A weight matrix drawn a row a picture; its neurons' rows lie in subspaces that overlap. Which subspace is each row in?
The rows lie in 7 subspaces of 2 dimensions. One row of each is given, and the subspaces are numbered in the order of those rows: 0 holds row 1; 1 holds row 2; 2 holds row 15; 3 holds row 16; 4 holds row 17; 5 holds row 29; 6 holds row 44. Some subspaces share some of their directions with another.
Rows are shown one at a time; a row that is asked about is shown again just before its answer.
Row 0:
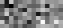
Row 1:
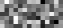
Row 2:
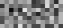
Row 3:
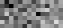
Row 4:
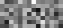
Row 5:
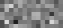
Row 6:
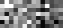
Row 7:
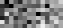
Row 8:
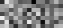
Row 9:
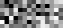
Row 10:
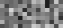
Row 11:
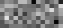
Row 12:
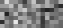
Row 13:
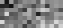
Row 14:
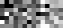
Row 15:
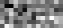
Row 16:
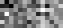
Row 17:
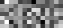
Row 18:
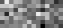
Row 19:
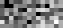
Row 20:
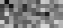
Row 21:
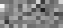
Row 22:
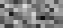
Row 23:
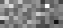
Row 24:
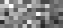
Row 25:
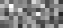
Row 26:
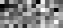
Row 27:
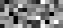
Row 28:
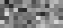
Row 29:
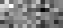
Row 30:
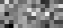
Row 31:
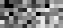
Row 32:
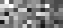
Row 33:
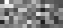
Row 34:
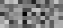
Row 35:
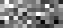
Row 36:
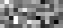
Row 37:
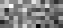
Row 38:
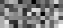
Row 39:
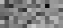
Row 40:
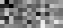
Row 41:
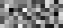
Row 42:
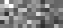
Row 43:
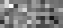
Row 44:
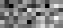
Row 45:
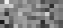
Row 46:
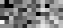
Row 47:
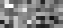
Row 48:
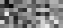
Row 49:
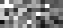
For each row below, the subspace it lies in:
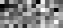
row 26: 5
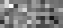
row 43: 2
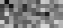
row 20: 6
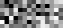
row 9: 5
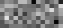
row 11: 3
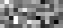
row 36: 0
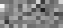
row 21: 5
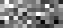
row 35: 3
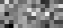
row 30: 6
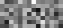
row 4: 4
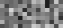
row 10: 1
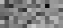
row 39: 6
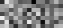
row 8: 4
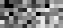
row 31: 6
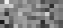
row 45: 6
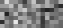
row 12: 3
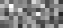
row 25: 1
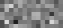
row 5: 0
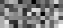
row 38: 4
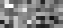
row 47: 2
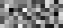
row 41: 1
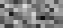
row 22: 2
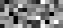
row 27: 0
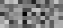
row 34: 4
